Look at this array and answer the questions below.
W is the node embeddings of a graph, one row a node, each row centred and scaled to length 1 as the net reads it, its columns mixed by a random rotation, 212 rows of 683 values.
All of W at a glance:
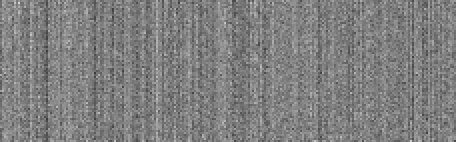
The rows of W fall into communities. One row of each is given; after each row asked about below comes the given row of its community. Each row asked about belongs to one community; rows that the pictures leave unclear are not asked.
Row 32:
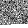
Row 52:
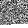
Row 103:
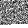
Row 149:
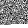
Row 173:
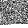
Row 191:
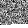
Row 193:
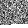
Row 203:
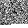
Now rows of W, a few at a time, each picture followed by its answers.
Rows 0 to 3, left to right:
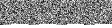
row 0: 203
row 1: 103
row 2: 203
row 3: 193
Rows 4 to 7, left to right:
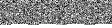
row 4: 191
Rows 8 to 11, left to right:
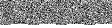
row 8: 173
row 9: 203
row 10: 193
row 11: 203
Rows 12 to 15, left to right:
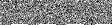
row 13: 52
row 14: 52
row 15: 191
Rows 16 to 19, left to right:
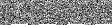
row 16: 149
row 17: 52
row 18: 191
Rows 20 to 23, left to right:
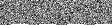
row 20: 52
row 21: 103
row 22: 203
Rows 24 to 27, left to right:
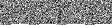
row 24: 191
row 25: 103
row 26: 32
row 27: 173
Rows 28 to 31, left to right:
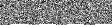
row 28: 173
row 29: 103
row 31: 203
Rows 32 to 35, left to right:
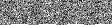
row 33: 173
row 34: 191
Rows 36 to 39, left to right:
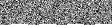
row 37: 149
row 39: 203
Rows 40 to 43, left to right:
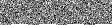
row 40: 191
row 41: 149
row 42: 173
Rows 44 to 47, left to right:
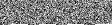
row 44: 203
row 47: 149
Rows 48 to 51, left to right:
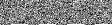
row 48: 193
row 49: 52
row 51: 173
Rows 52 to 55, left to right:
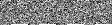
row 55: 191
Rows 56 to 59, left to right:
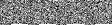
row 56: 193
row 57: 193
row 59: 103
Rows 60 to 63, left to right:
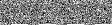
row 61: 173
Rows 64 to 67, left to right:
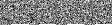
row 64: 103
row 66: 203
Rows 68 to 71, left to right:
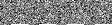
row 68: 52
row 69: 52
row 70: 32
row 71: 173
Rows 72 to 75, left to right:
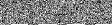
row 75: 103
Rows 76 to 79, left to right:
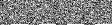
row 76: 103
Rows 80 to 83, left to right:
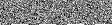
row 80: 203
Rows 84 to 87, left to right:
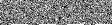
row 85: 149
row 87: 191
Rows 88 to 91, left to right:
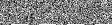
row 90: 191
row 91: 52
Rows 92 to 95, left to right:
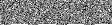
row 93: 149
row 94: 103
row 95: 173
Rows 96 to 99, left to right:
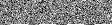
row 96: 32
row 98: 149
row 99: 173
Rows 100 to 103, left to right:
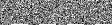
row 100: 149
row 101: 203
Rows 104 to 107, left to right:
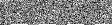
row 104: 203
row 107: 52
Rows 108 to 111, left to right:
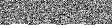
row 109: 32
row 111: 191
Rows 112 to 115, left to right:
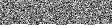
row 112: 203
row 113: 191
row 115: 149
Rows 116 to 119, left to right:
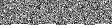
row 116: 193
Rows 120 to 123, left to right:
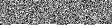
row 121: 32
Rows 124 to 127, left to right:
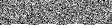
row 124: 193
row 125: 203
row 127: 193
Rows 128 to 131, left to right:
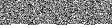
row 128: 203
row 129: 203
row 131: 191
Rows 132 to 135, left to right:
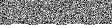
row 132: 193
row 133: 173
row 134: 52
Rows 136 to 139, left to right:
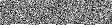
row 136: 173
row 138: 193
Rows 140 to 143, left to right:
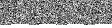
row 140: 52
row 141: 103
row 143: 173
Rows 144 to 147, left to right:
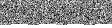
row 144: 191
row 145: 149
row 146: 191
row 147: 193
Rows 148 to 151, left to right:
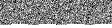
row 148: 103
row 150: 103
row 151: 32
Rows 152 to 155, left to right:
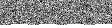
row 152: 52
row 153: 191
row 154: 103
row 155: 191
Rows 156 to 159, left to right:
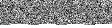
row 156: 173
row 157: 149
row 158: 52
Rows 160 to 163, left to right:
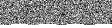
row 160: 149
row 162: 173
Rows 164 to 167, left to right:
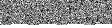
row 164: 191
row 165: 203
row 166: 103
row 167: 191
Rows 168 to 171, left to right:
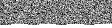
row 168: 203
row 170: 173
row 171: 149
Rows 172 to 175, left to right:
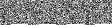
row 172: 52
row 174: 149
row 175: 32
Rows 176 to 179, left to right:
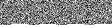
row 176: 149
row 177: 103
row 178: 52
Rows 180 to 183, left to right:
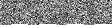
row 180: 103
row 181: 193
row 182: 149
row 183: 173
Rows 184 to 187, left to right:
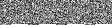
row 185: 193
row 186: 193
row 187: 191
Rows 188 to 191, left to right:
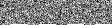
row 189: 191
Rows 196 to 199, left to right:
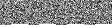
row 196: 203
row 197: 52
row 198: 193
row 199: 103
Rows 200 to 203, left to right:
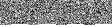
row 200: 173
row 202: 103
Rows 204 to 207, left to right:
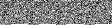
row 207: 32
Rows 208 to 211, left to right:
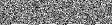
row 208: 203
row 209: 191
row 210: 52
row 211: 191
